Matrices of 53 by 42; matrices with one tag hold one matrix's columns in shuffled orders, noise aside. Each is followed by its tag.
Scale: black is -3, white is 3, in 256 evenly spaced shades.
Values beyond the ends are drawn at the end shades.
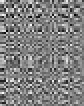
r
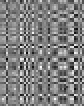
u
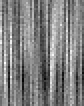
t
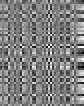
u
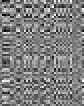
r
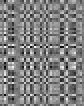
u
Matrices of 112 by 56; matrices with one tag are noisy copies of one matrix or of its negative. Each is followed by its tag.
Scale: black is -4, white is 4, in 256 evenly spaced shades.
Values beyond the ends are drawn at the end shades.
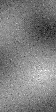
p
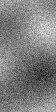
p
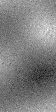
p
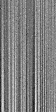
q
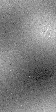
p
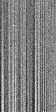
q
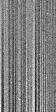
q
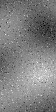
p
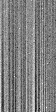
q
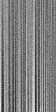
q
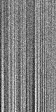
q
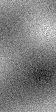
p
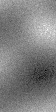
p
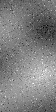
p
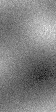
p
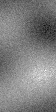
p
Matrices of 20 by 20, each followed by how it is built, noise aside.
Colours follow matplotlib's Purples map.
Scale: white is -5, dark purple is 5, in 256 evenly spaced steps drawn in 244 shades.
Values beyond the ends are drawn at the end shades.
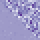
upper triangular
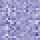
low rank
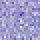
low rank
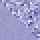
upper triangular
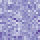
low rank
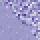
upper triangular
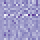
low rank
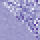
upper triangular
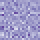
low rank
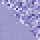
upper triangular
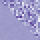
upper triangular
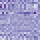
low rank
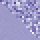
upper triangular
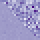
upper triangular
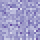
low rank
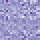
low rank
